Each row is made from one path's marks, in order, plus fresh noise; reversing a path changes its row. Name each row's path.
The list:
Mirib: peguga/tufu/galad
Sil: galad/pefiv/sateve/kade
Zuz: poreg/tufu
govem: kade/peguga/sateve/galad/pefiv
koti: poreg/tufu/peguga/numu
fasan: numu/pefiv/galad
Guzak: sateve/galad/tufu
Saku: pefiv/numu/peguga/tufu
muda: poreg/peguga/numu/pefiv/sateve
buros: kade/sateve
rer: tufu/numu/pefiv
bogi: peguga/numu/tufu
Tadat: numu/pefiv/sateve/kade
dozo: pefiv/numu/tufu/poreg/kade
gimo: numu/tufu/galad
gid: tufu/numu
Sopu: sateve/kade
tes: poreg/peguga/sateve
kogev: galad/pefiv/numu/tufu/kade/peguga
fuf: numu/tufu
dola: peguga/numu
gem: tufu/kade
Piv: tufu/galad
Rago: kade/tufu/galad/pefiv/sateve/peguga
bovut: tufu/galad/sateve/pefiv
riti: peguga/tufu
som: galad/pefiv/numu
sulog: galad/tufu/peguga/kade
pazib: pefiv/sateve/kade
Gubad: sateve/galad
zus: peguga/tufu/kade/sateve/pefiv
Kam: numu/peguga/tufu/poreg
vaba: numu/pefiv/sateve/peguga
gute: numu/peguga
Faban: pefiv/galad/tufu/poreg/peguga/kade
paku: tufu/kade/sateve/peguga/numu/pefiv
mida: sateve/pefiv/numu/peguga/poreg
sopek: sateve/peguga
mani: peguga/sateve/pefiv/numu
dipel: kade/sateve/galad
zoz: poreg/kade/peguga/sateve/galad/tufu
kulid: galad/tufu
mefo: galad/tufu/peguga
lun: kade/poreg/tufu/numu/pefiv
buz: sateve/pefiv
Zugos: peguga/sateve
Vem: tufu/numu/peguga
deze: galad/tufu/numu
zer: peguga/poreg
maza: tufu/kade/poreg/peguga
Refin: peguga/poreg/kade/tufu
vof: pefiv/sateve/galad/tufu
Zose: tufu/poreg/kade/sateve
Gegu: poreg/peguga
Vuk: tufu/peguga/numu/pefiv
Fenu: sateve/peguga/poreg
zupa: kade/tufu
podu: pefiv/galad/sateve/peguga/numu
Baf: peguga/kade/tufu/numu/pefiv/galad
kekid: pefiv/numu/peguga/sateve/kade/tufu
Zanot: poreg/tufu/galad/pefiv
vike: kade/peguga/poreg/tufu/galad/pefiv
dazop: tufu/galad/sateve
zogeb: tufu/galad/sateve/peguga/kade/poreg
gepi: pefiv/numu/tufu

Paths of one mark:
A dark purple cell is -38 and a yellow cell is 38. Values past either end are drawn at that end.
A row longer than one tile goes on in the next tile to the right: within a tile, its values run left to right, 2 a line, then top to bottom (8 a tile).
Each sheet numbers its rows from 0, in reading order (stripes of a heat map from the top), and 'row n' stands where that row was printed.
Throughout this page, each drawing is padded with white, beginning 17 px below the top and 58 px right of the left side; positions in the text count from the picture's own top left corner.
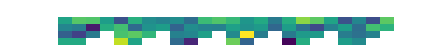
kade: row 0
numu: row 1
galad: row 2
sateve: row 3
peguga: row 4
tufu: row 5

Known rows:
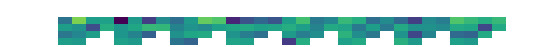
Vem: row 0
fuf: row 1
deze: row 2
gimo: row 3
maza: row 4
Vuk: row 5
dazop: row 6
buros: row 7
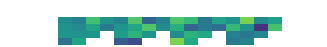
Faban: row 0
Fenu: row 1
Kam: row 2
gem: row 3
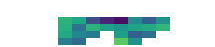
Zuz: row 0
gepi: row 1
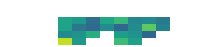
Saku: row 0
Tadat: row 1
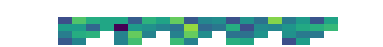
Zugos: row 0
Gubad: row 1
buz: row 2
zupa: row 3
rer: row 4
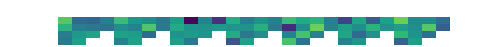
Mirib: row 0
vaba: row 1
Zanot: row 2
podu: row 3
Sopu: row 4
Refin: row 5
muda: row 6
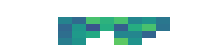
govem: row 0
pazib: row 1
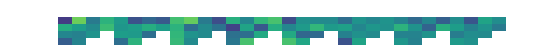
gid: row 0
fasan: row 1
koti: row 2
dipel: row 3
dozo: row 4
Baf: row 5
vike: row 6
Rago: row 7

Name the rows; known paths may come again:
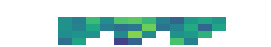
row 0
Faban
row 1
sopek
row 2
mani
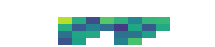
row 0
riti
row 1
dipel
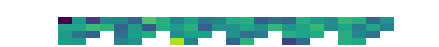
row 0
fuf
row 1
govem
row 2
mida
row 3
lun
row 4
tes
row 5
Vuk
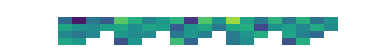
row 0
Piv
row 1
paku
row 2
Sil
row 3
zus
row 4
bogi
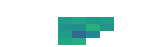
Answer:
Zose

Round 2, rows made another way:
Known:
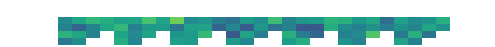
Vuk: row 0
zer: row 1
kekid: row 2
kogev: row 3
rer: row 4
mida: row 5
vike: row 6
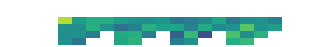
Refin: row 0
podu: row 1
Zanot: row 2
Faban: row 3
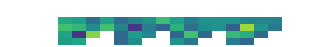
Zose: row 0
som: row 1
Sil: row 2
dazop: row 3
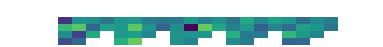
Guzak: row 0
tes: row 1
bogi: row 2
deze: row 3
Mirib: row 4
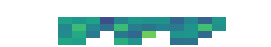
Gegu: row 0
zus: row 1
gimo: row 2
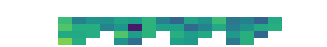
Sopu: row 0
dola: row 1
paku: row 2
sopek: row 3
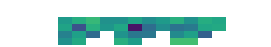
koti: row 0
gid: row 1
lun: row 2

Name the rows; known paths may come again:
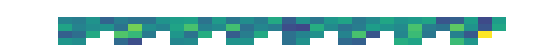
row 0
buz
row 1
Piv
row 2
zoz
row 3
govem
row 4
gepi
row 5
Rago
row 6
Gegu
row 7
buros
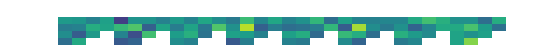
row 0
dozo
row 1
Guzak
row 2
Tadat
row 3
mefo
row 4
muda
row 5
dazop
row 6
Vuk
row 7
Zugos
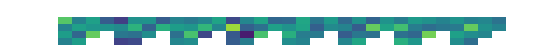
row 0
Kam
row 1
vof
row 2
Zanot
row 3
Gubad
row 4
deze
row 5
fuf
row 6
zus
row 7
bovut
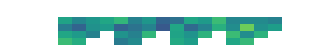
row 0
Baf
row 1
Saku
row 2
paku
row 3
Faban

